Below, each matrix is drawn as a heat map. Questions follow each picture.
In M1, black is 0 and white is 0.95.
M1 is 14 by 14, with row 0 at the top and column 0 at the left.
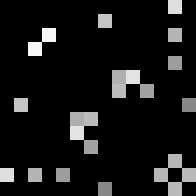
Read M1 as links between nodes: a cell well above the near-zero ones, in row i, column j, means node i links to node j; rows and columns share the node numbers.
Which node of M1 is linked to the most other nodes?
node 12
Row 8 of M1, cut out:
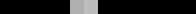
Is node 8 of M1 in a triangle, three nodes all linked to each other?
no
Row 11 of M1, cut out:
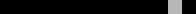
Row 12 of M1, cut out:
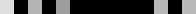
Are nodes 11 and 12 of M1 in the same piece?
yes
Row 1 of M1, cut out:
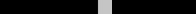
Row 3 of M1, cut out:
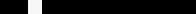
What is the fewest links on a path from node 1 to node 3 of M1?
5
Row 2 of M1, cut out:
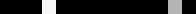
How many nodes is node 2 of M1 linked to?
2
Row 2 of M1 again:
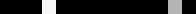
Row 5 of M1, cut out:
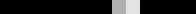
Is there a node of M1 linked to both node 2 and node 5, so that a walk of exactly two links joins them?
no
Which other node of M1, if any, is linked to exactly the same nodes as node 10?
none
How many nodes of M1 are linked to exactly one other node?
7
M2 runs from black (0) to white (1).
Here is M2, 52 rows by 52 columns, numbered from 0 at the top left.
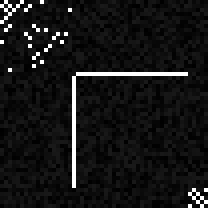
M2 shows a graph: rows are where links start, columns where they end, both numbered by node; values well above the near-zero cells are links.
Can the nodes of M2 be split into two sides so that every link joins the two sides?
no
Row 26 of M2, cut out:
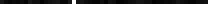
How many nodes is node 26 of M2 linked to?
1
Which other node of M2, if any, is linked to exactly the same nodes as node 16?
node 14
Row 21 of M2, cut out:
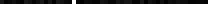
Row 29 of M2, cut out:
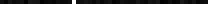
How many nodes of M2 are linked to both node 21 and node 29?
1
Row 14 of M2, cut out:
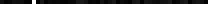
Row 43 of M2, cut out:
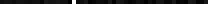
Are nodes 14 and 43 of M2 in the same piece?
no
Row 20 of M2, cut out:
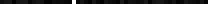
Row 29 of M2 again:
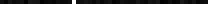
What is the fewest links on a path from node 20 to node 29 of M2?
2
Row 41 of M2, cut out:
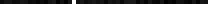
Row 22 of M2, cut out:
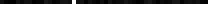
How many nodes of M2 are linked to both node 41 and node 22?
1
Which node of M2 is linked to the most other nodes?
node 18
